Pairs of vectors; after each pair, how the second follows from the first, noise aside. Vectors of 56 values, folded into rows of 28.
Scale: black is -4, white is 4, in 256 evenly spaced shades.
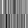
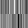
wrapped around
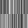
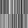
copied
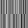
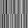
reversed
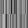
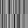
wrapped around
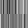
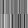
reversed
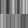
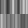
copied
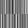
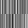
wrapped around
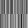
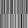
copied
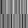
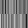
reversed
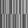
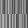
reversed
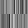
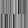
reversed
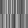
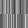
wrapped around
